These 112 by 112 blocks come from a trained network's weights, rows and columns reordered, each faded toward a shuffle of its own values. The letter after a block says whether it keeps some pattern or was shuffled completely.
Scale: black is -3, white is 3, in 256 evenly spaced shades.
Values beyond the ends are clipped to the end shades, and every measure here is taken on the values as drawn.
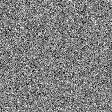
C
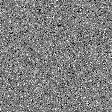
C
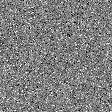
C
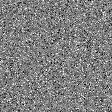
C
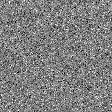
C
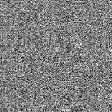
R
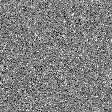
C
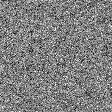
C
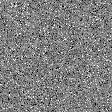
C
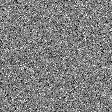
C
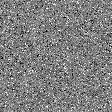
C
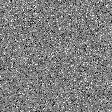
C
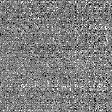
R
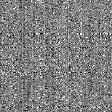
R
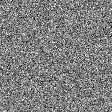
C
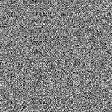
R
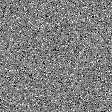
C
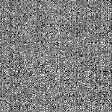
R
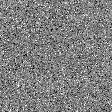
C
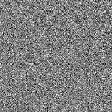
R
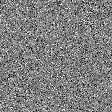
C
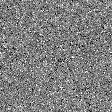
C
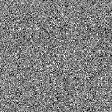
R
